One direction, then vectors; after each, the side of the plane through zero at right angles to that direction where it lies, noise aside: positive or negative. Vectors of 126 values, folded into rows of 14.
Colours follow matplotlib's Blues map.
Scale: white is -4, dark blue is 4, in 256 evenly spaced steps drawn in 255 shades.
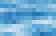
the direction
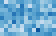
positive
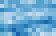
negative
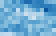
negative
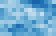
negative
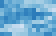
positive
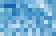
positive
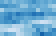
positive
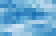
positive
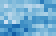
negative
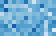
negative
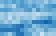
negative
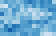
negative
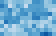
positive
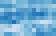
positive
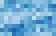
negative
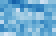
negative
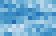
positive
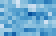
positive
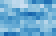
positive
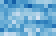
negative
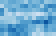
negative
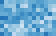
positive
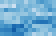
negative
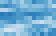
positive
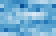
negative
